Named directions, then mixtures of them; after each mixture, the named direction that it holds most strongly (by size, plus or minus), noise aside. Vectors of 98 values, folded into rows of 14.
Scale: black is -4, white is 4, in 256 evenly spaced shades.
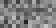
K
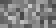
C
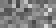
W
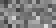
K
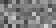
K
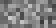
C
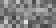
K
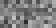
K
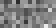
K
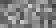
C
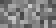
C
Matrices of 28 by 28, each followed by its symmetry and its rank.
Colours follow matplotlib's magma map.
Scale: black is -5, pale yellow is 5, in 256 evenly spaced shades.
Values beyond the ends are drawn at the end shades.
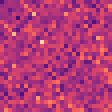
symmetric, full rank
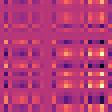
neither, rank one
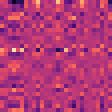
neither, rank three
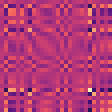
symmetric, rank two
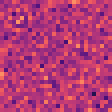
symmetric, full rank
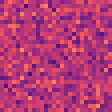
neither, full rank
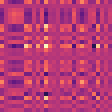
symmetric, rank two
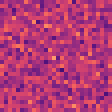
neither, full rank
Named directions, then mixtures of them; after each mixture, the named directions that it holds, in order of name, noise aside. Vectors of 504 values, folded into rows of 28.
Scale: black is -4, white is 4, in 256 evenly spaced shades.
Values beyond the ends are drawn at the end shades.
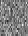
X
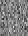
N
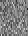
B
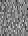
B, N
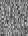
N, X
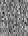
N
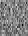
B, X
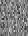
N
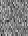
B, X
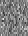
B, N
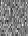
X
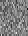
B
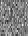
X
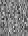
N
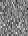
B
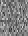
N, X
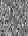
X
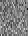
B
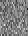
B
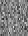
N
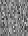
N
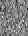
B, N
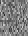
N, X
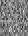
N, X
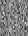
N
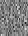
N, X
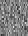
N, X
